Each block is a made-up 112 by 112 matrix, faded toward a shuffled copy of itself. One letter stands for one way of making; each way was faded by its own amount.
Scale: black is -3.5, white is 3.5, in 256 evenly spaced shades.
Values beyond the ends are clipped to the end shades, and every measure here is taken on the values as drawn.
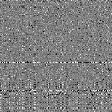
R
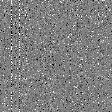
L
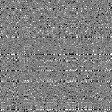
R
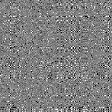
R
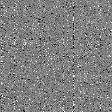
L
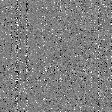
L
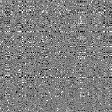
R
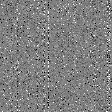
L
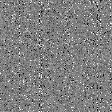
L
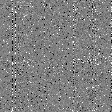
L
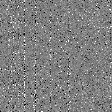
L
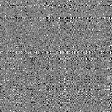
R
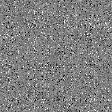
L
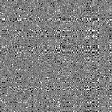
R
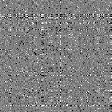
R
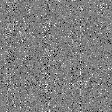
L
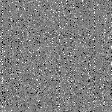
L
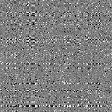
R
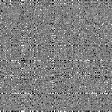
R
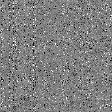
L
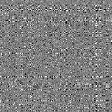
R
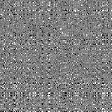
R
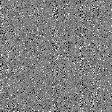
L
